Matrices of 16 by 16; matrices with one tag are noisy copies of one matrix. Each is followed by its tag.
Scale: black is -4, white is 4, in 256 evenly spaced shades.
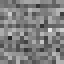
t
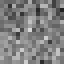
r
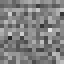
t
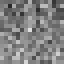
r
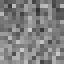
r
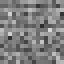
t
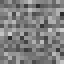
t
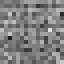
t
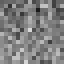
r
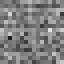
t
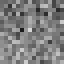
r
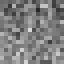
r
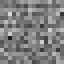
t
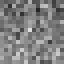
r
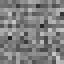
t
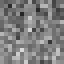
r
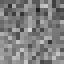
r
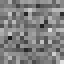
t
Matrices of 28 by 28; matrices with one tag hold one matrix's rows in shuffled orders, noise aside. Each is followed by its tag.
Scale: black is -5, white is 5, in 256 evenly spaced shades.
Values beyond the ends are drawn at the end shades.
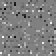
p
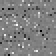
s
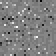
s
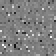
p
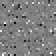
p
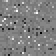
s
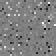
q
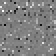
p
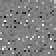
p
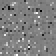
s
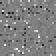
s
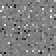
p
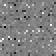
p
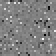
q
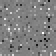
q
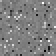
q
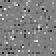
s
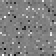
p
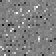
s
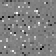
s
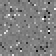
q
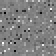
p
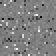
s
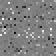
p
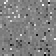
q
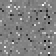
q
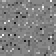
p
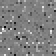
p
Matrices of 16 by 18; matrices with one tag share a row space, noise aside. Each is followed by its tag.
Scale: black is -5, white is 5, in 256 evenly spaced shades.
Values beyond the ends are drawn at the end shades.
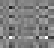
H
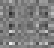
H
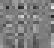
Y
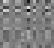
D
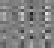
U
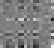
Y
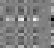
Y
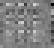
Y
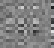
Y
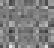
H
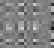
Y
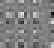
Y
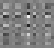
D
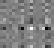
U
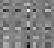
D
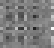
Y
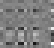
Y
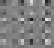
U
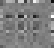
Y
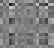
H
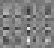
D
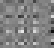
Y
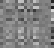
Y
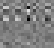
D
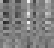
D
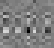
D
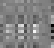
Y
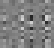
U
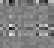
H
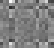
H
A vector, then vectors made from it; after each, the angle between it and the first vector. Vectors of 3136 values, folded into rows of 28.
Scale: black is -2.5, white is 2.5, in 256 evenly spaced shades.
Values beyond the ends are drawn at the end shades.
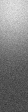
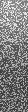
partly aligned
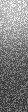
nearly parallel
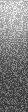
nearly parallel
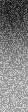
nearly opposite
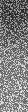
partly opposed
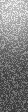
nearly parallel
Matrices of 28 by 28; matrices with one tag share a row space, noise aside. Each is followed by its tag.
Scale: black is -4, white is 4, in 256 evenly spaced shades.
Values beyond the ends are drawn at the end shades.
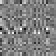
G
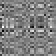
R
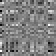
R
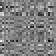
R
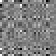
G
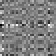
R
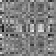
R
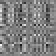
G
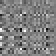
G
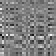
R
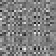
G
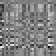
R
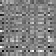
R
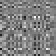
G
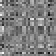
R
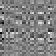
R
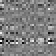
R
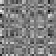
R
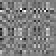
G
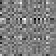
G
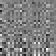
G
